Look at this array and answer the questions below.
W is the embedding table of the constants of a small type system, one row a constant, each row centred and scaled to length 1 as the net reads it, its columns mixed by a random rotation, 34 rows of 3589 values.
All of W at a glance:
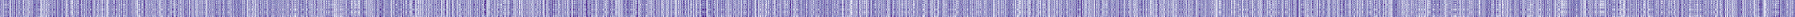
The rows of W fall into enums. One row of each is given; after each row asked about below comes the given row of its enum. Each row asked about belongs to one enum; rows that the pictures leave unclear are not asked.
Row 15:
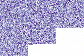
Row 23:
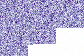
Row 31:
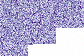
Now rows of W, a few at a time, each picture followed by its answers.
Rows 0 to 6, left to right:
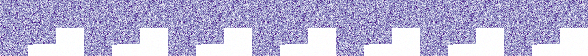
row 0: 31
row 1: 23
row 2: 23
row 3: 23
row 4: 31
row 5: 23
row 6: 23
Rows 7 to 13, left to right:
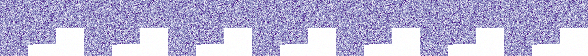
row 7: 23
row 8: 15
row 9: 15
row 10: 23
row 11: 15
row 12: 31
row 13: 23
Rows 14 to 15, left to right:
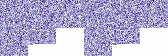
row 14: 23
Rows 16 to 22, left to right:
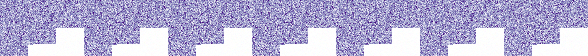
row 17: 31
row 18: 31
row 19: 31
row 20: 31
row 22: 15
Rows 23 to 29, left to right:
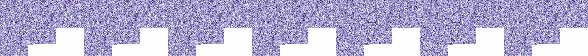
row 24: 23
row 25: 23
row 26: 23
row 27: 31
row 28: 31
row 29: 23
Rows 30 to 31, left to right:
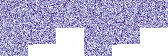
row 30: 15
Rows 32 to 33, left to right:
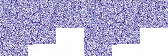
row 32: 31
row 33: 31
